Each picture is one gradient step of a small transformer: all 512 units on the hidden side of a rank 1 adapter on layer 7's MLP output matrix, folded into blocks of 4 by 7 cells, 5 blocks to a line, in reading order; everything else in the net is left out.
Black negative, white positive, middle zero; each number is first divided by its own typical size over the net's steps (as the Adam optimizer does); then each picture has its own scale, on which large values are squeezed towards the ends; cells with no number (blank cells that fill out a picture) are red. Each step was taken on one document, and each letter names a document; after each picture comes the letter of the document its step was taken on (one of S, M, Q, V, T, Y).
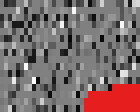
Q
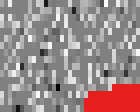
Q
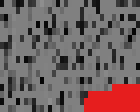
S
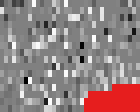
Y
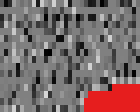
Q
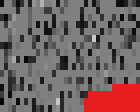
S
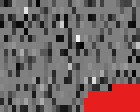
Q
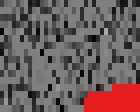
S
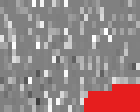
Y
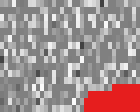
Q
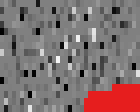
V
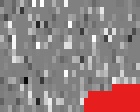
Y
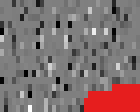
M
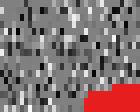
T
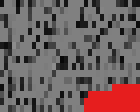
S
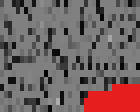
S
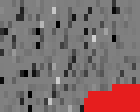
M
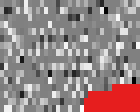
T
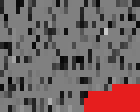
S
